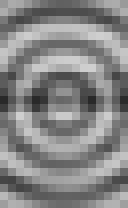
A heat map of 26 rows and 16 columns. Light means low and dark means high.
There is no overall slope. Rings spread out from the centre. The bottom middle is the calmest part. Overall the values sit about 50% of the way up the scale.
